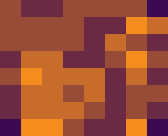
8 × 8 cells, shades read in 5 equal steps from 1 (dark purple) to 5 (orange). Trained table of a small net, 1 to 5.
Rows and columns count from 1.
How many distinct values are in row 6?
3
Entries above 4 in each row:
0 1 0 1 1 0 0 3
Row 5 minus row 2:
0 2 1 1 2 0 -1 -2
